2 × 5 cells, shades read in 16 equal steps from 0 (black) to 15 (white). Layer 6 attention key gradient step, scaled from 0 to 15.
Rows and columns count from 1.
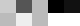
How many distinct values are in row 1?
5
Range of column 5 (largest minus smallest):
14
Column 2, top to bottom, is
5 14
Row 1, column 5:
1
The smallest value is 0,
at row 1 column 4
